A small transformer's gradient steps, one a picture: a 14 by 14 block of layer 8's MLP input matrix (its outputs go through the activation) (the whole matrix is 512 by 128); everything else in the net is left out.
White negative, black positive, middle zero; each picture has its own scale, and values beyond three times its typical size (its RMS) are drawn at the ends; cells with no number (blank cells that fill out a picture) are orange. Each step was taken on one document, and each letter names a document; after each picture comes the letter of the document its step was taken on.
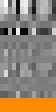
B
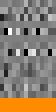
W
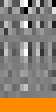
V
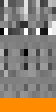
W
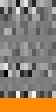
B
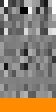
W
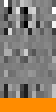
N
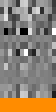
N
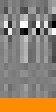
V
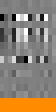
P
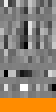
V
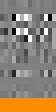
P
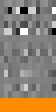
N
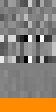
P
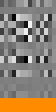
P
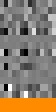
W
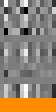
N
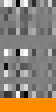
B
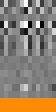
V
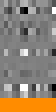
V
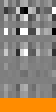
N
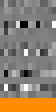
N
